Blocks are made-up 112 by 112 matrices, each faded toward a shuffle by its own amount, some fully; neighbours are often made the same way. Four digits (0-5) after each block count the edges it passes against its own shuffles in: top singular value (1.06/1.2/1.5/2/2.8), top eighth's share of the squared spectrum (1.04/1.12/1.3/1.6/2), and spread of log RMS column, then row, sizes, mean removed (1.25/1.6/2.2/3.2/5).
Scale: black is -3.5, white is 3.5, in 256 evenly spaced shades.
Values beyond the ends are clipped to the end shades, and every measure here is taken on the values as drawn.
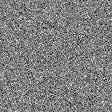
0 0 0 0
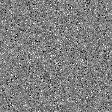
0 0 2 0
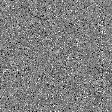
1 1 1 0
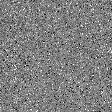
0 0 1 0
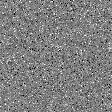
0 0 0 0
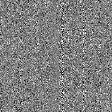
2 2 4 0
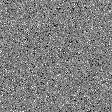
0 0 0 0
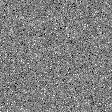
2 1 0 0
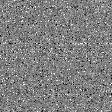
1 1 0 2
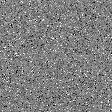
0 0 0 0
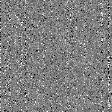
2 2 3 0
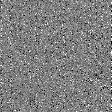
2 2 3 0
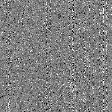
2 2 3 0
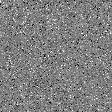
0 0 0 0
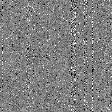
2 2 3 0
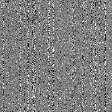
2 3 4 0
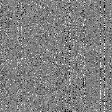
2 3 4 0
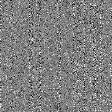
1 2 3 0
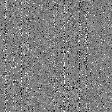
2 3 3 0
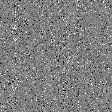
1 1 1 0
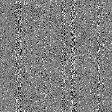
2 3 4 0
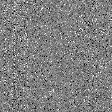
1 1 2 0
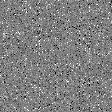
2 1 2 0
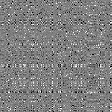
5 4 3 3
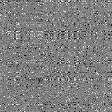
5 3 2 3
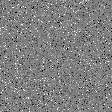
2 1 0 0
